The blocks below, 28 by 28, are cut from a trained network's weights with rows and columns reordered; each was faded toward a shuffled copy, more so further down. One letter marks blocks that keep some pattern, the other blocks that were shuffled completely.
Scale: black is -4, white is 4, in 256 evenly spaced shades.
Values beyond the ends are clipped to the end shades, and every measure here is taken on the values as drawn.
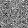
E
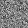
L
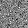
L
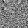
E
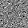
E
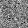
L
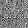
E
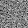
L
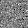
E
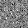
E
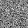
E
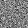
L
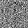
E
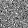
L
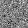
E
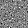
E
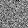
L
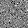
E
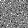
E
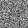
L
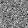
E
